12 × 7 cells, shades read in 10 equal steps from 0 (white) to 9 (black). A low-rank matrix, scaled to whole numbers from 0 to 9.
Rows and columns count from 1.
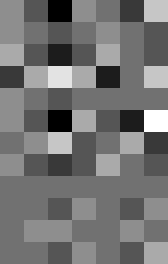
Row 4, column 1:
7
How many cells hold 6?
17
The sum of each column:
55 60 69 56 59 64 51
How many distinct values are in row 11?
2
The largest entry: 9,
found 2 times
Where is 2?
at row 1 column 7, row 4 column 7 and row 7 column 3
